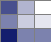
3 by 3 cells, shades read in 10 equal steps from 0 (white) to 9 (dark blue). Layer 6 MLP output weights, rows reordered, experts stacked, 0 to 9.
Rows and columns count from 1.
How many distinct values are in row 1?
3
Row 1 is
7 3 0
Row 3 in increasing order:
5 5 9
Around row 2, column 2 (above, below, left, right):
3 5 5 1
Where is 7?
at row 1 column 1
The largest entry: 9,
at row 3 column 1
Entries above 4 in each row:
1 1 3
